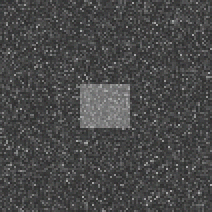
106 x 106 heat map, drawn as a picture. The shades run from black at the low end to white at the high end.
Neither half mirrors the other. No regular stripes run through it. The values are skewed, with a long tail toward high values. There is no overall slope. An odd patch, higher than its surroundings, sits in the centre. Overall the values sit about 30% of the way up the scale. The ninth with the highest average is the centre.
